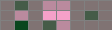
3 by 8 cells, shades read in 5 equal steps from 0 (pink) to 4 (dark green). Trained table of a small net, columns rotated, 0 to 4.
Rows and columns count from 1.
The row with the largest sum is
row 3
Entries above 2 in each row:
1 1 2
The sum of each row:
15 12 18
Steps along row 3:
up down up down up same same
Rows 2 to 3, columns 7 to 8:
3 2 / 2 2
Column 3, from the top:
2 2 2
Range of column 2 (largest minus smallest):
3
